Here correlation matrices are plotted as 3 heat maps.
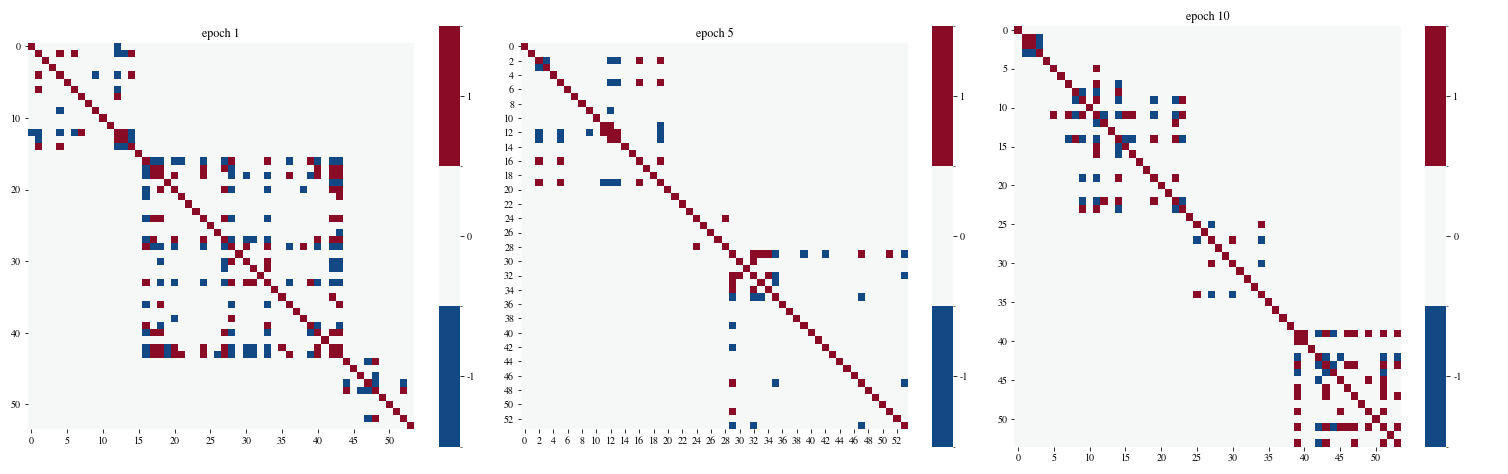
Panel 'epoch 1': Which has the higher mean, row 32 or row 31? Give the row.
32
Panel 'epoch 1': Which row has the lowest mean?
16
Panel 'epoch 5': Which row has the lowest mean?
35
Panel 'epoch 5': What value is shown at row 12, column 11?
1
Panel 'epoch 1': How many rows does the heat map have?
54
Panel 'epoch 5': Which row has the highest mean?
16
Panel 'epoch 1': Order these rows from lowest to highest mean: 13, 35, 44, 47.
47, 13, 44, 35
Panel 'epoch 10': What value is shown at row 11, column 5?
1
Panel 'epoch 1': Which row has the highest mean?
17
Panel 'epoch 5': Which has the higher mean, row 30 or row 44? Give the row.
30
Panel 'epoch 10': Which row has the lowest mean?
42
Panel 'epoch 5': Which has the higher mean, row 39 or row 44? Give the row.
44
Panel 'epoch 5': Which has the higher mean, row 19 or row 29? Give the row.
29
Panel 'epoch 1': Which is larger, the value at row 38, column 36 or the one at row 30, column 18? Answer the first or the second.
the first
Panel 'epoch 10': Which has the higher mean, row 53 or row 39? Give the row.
39
